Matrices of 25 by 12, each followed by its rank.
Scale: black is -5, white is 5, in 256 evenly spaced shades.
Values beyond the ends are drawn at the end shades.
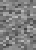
full rank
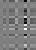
one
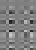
one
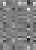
two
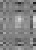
two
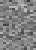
full rank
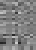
two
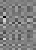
two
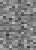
full rank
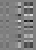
one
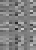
two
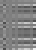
one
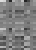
two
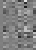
two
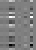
one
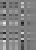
one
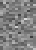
full rank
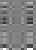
one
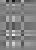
one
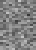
full rank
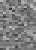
full rank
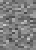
full rank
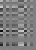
one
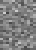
full rank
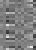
two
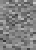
full rank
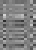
two
